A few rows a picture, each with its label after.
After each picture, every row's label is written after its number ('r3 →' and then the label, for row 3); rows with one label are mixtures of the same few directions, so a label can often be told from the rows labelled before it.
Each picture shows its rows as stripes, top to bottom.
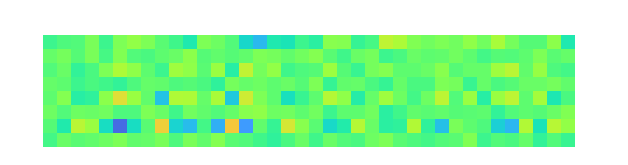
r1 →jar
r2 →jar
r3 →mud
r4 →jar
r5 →mud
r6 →jar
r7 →mud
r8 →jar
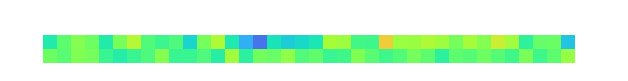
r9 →jar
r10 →mud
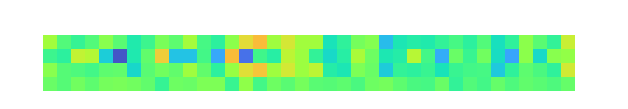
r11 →jar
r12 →mud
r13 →jar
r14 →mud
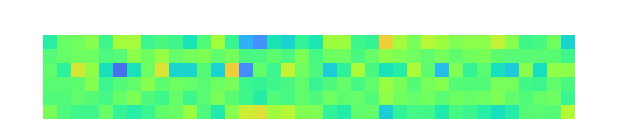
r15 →jar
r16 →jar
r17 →mud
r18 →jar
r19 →jar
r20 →jar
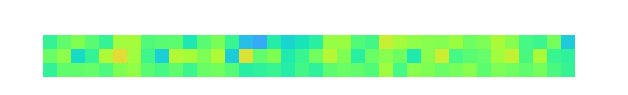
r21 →jar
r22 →mud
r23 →jar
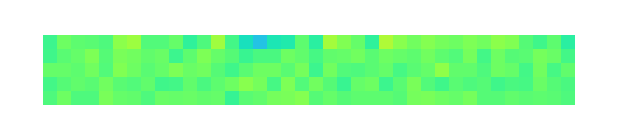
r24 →jar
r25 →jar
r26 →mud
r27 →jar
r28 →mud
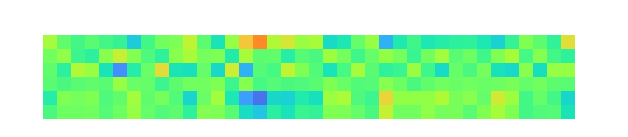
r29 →jar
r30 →mud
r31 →mud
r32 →mud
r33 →jar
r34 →jar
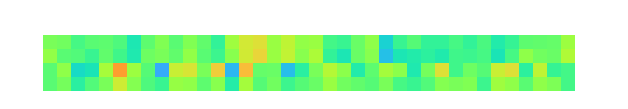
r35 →jar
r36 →jar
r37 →mud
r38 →mud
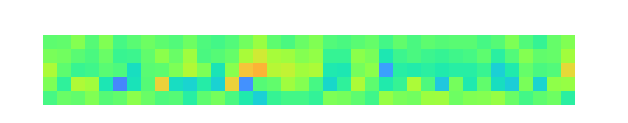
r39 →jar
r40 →jar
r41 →jar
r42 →mud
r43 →jar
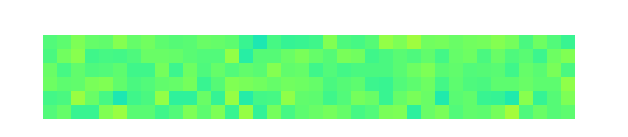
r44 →jar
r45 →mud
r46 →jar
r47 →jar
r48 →mud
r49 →mud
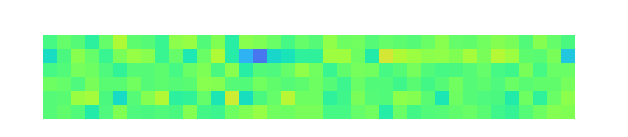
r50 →mud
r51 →jar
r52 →mud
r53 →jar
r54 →mud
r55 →jar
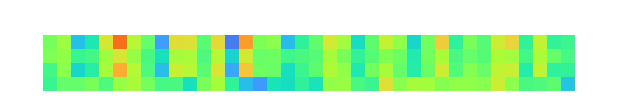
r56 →mud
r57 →mud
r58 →mud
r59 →jar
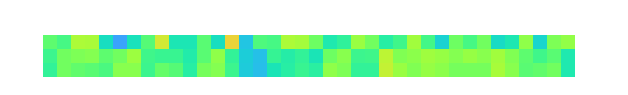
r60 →mud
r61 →jar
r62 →jar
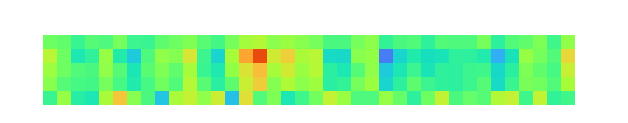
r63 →jar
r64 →jar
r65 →jar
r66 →jar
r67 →mud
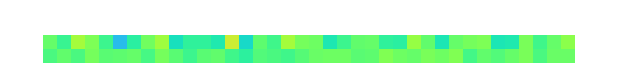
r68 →mud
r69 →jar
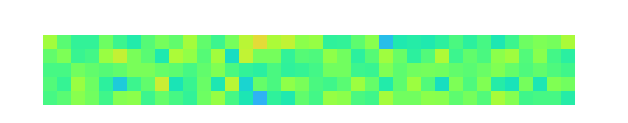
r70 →jar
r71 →mud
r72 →jar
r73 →mud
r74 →jar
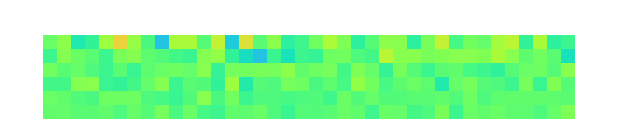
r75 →mud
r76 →jar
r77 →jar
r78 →mud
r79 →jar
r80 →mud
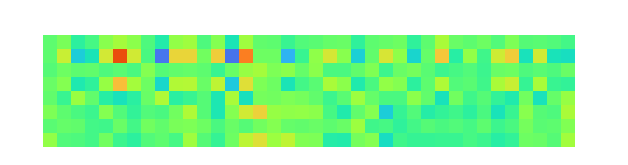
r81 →mud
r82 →mud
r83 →jar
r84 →mud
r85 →mud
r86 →jar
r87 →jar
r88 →jar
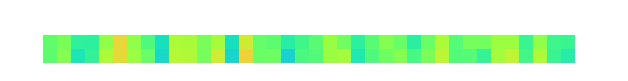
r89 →mud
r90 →mud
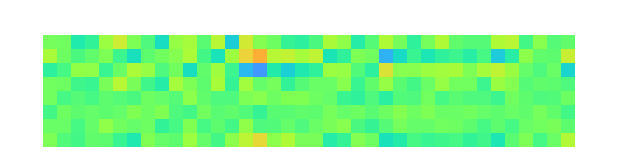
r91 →mud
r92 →jar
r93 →jar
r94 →mud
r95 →jar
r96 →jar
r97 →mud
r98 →jar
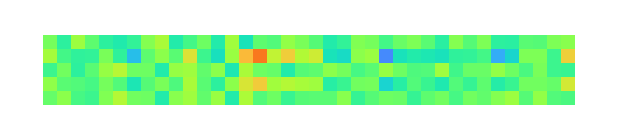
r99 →mud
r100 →jar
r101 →mud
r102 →jar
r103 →mud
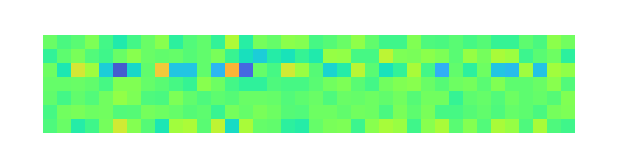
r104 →mud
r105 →jar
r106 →mud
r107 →jar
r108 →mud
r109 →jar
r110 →mud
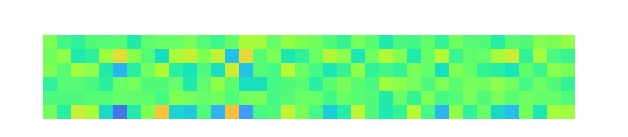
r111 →jar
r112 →mud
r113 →mud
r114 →jar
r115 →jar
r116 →mud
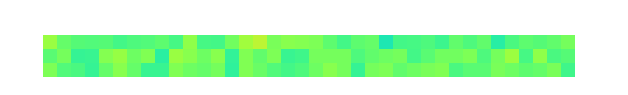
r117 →jar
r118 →mud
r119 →mud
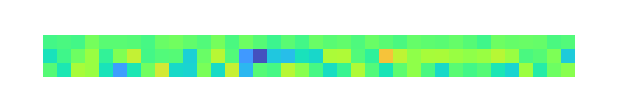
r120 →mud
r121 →jar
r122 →mud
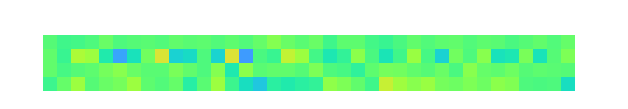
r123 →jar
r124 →mud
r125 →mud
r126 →jar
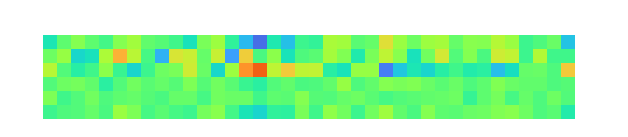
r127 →jar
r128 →mud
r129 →jar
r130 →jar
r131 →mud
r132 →jar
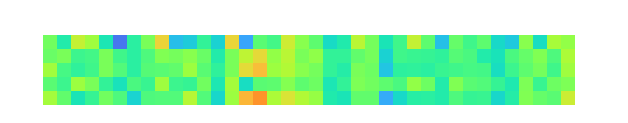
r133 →mud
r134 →jar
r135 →jar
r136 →mud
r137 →jar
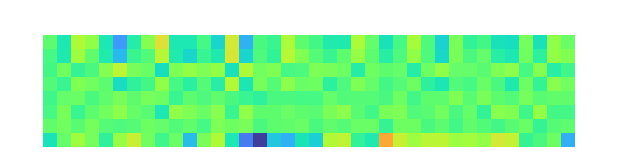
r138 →mud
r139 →mud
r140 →mud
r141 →mud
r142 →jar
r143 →mud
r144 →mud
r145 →jar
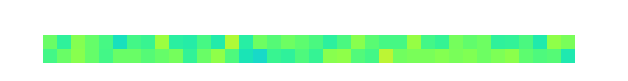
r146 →mud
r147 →jar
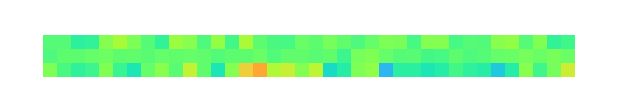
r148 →mud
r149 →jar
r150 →jar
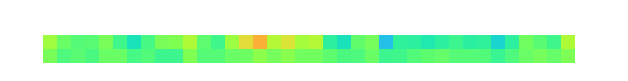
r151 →jar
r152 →jar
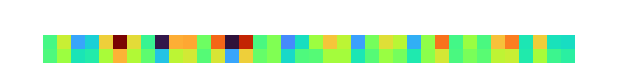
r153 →mud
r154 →mud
